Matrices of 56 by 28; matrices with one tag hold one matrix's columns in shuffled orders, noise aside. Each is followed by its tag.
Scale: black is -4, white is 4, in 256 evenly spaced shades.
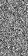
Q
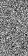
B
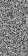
Q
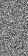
B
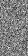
Q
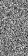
Q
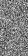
Q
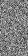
Q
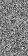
Q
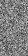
Q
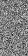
B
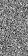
Q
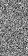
Q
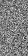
B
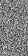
Q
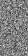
Q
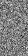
Q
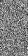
Q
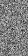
Q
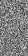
Q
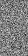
B
